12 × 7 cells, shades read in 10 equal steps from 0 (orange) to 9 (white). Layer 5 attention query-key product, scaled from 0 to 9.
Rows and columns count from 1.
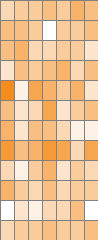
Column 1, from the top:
6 4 4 7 0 4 3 1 6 3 9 6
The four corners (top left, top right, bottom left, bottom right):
6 4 6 4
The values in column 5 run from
2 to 7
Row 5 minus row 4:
-7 4 -3 -1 2 -3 3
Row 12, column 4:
4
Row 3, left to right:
4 3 6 6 5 5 7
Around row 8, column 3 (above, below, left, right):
4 5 4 1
